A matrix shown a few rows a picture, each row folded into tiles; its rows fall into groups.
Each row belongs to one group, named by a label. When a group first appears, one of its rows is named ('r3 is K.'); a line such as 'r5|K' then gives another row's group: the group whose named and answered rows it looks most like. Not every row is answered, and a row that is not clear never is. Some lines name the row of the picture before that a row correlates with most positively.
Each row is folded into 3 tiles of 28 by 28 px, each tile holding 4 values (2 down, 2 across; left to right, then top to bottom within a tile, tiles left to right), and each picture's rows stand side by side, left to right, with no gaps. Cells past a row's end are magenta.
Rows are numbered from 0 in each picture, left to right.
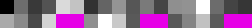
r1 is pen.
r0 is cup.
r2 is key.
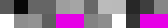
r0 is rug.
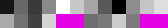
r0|cup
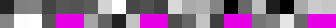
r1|key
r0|pen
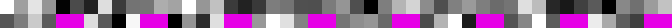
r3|pen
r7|rug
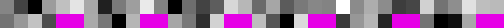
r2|cup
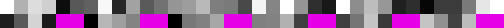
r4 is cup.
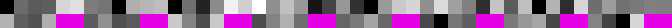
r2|cup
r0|cup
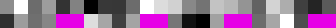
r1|cup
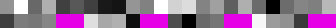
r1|rug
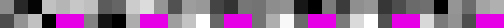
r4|pen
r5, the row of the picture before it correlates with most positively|3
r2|pen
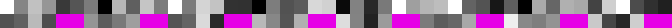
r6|rug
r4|cup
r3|cup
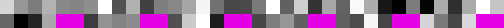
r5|cup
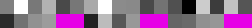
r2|rug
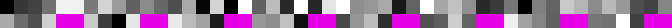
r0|cup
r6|rug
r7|pen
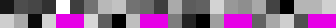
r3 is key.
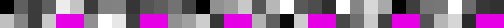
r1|pen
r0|cup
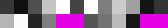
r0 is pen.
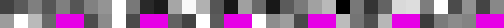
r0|pen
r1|key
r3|rug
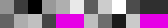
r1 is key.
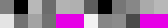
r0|rug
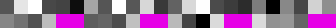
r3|rug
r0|key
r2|key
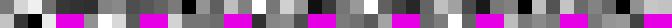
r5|pen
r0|key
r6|rug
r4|key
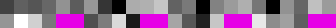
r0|pen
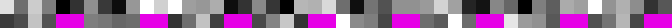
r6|rug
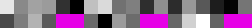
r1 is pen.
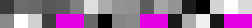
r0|pen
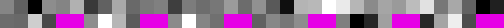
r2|pen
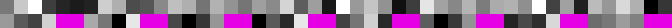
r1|key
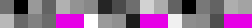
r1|rug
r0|rug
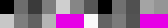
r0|cup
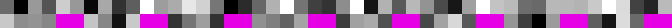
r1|cup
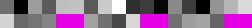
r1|key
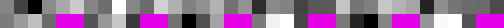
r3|pen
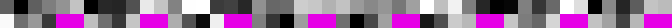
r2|key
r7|cup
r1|cup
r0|rug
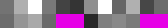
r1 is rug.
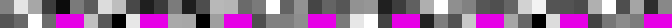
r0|pen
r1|key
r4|pen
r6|key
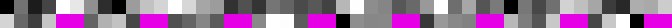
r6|cup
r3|pen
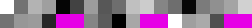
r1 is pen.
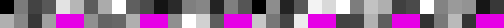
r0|cup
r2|pen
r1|key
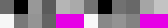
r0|rug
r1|rug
